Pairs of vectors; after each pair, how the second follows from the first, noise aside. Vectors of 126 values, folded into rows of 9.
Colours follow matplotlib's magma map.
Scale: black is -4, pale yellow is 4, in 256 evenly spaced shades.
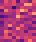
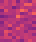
shrunk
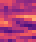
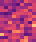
shuffled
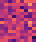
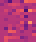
partly zeroed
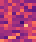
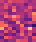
shuffled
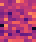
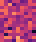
shuffled
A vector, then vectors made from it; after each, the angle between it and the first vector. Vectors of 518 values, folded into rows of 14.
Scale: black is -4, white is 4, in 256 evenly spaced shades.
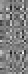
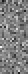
orthogonal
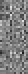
nearly opposite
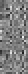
nearly opposite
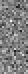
orthogonal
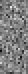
partly opposed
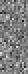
partly aligned
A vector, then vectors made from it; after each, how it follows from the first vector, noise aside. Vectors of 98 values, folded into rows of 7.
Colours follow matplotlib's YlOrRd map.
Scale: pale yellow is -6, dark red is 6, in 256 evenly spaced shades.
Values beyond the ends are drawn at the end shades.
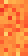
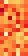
scaled up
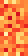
scaled up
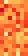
scaled up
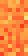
wrapped around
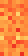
wrapped around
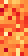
scaled up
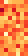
scaled up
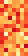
scaled up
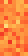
wrapped around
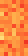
wrapped around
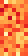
scaled up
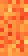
wrapped around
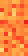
wrapped around
